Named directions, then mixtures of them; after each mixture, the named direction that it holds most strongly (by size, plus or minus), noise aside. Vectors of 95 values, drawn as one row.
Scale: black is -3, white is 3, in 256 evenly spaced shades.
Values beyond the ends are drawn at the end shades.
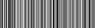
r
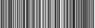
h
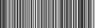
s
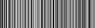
r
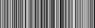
h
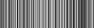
h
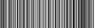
h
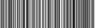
h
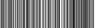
h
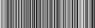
s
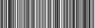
h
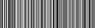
r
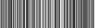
h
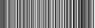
s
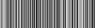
s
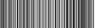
h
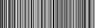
r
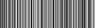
s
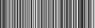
s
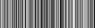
h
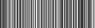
s
